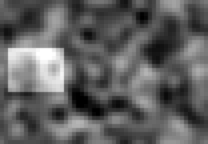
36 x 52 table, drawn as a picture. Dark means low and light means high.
Average level on the scale: 40%. Grain: blotchy. Ninth with the highest average: middle left. Odd patch: higher, in the middle left.
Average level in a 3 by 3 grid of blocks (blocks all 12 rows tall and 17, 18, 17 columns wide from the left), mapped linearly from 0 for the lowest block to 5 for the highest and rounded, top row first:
100 / 511 / 101
